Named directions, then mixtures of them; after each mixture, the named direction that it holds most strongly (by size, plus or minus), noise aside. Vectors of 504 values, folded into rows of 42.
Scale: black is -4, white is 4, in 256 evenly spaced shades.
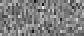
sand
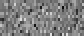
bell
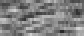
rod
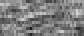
rod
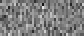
sand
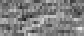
rod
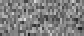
sand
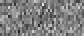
sand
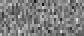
sand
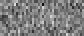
sand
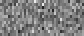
sand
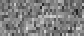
bell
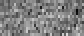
bell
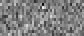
sand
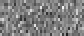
bell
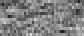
rod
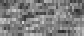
rod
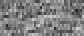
rod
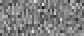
sand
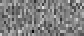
sand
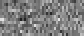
bell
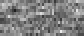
rod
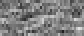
rod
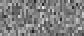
sand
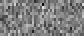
sand
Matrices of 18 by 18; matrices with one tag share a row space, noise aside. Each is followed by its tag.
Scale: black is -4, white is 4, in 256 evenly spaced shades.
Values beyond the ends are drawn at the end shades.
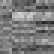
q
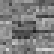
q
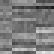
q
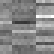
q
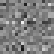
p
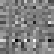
p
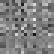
p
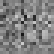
p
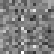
p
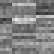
q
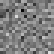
p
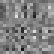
p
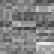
q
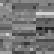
q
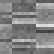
q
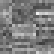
q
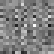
p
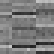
q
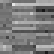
q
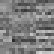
q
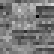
q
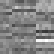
q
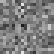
p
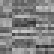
q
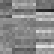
q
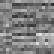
q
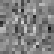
p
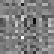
p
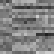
q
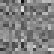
p
